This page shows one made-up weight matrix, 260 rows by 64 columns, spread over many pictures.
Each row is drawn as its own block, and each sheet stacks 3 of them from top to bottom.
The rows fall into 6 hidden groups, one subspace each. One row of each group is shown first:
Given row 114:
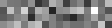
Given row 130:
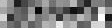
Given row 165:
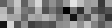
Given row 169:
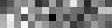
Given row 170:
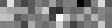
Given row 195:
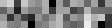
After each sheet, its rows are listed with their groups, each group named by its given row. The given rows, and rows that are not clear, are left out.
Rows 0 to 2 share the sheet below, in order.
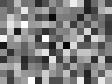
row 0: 169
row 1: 170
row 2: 195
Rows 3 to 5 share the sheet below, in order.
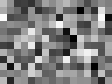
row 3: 130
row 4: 130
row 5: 114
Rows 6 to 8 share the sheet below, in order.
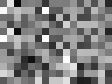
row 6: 170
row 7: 170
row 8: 130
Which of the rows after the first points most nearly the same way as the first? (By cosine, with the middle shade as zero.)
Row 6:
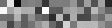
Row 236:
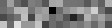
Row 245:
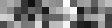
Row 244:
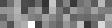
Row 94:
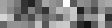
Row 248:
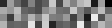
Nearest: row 248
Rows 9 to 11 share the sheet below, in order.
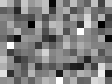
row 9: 195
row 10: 165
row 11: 130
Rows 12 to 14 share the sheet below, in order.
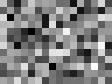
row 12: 170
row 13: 130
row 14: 114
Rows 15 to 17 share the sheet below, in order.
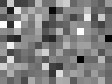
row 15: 114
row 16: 165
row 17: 170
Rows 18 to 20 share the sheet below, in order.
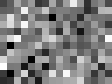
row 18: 169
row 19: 165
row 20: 169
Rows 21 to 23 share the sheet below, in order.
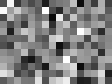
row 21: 170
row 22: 170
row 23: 130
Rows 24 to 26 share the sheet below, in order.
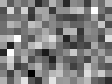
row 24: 114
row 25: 165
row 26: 195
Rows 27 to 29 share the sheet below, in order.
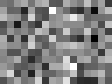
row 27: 114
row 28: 114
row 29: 130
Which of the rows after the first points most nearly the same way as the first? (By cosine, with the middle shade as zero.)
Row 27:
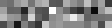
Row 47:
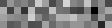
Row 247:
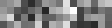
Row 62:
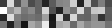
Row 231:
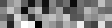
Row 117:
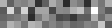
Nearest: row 47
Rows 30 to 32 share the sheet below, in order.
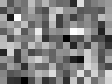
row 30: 170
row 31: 165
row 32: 169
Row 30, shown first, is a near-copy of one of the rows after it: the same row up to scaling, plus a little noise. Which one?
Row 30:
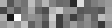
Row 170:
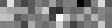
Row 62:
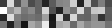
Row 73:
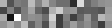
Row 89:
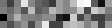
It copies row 73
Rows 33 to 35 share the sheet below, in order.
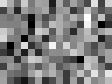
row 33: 195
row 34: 169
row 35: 169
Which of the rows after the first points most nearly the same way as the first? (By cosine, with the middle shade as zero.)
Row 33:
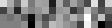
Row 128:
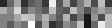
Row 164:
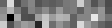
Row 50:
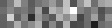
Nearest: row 164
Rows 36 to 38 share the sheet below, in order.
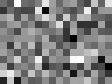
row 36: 170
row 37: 130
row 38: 165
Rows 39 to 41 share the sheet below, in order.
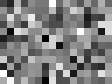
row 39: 195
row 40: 170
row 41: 170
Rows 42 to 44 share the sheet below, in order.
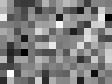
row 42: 130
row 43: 169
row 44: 195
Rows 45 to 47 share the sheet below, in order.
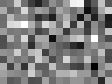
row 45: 169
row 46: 114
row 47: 114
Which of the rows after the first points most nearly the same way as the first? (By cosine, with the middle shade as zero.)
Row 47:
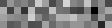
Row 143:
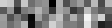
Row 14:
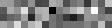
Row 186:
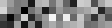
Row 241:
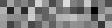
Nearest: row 241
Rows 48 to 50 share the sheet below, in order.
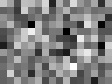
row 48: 195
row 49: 130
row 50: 130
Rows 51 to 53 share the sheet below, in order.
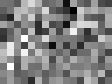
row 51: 130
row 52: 169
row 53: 195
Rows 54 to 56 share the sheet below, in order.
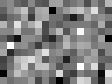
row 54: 114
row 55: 165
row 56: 130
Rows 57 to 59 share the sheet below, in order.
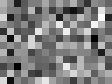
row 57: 130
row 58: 114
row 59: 165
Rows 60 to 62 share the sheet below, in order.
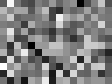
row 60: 170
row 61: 195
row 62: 170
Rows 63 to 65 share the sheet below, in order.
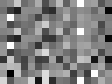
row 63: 165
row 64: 165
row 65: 195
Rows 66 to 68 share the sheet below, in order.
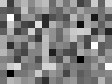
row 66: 195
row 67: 195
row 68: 165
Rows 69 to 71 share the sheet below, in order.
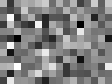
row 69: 195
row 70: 165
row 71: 165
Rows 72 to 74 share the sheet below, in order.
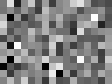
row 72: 195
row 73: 170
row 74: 170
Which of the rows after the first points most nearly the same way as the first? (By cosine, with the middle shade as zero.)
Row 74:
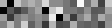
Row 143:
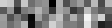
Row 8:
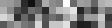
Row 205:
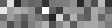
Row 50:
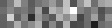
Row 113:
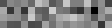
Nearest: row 143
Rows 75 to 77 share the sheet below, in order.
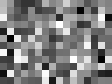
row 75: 130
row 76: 114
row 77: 170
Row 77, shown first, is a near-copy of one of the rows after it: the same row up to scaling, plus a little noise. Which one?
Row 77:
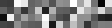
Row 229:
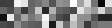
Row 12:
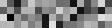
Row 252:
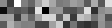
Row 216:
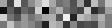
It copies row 229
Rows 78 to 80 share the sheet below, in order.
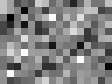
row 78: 169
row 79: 169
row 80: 165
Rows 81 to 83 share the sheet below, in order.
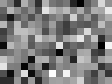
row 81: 165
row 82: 130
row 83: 169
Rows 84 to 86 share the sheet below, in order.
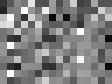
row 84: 169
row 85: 165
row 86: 165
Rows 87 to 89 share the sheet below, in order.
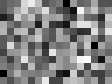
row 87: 130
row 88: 195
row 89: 170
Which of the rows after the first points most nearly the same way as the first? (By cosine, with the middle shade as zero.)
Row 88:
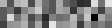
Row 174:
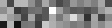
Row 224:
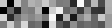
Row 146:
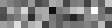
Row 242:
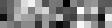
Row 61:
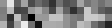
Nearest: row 224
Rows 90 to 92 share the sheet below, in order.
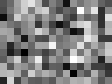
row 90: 130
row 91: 169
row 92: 165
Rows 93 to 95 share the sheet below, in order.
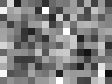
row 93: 170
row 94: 130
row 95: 130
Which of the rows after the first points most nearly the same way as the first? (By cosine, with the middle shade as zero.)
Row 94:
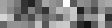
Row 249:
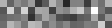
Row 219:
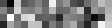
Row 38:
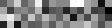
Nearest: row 219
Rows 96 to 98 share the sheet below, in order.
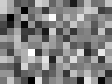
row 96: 169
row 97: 195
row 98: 195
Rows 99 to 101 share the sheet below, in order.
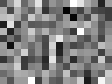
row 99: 165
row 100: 170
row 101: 195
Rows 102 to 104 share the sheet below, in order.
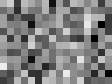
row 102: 195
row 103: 114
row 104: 169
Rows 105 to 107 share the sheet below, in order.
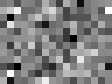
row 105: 165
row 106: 130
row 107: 165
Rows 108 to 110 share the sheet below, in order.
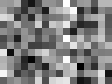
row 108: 130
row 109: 165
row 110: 130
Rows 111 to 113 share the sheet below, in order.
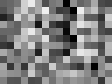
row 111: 130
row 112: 130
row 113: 114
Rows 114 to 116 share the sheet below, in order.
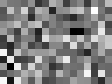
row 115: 165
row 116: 114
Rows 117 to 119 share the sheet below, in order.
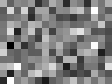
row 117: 114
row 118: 195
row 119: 165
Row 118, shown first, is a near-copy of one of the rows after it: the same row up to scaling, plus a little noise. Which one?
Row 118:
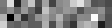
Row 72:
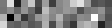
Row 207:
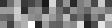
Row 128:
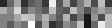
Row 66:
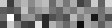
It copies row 72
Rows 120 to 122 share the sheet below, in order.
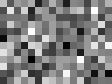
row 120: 114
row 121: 169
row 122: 169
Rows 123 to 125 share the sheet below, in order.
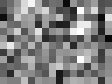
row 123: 130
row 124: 165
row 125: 170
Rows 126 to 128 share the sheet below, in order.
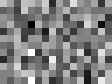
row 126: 195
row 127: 195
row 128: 195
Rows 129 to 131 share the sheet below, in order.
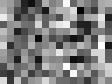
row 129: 130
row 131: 165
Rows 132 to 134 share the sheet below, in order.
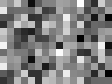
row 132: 169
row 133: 130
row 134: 169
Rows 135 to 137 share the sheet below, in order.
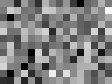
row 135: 165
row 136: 195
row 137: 169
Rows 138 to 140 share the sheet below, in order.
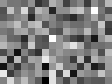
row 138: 114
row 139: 114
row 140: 170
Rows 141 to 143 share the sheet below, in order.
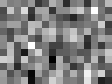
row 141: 114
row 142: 195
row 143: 195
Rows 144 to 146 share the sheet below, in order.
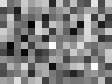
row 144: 195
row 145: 169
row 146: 114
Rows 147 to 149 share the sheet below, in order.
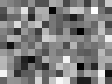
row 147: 114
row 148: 165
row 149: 130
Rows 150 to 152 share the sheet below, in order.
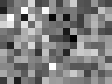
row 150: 169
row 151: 130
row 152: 114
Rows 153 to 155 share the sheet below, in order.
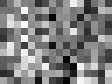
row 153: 169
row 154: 169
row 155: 130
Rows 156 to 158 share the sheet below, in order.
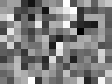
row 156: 130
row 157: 170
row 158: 195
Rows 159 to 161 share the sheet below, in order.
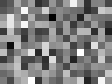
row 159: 169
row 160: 195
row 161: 195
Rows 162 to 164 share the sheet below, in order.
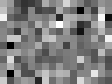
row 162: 130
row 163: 165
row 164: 195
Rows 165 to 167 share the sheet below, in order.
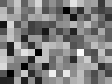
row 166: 195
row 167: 169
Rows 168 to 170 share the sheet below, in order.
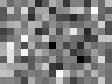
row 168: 114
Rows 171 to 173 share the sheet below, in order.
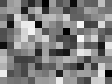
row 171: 195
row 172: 130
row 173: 130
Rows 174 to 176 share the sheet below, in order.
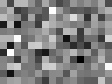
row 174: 114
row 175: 165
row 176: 165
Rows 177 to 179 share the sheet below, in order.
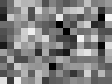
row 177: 130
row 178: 130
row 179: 114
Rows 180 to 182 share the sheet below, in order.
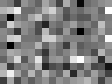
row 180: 165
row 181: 165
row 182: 165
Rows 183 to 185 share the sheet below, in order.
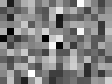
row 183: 170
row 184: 170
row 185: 195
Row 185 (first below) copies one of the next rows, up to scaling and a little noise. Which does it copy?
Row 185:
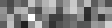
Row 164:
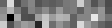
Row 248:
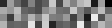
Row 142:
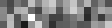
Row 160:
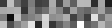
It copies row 142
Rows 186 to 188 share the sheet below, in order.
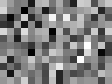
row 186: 169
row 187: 195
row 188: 170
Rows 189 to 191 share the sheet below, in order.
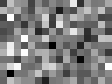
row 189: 170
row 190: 169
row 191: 165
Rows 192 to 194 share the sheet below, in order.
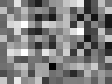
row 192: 169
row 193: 169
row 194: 114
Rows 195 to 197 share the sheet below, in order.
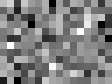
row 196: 165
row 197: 114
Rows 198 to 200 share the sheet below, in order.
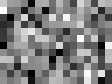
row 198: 169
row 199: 130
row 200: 195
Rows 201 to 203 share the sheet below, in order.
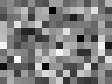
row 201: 114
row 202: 130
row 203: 170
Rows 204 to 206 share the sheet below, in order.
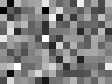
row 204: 170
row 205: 170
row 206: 165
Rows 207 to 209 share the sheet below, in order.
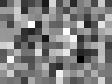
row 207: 195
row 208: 130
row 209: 170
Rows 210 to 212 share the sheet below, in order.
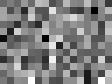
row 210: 114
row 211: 170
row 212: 195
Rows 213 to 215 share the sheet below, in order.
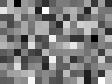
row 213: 170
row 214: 114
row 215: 195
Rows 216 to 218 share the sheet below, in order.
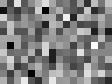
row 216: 170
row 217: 195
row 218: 195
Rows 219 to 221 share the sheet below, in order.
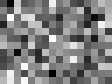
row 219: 195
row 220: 114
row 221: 169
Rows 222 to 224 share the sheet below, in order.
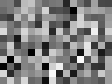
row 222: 130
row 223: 195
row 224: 170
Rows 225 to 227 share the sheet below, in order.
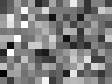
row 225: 169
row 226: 165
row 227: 170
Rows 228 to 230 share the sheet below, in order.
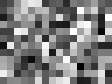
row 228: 130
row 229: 170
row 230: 130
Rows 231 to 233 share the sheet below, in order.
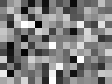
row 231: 195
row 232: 169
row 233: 170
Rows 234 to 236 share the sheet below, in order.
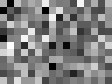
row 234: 170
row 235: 169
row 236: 114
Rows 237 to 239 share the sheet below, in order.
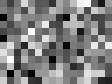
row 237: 170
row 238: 169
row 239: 195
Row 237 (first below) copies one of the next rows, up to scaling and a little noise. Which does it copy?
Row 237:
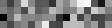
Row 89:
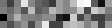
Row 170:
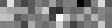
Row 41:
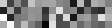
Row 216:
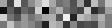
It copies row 89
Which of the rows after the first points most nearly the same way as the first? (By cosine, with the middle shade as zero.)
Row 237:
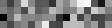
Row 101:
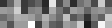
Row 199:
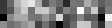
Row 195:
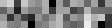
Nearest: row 199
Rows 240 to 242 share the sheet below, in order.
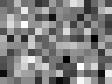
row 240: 169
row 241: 114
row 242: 130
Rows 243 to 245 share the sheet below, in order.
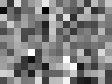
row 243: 170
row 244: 195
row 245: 130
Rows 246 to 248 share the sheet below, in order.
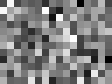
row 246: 170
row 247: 130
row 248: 195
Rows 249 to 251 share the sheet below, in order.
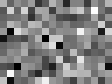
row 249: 114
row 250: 170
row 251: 165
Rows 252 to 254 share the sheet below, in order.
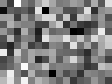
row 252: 170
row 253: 165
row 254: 169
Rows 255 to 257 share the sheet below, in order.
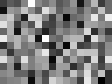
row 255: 169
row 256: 170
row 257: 195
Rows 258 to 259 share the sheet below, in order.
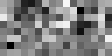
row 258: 130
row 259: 165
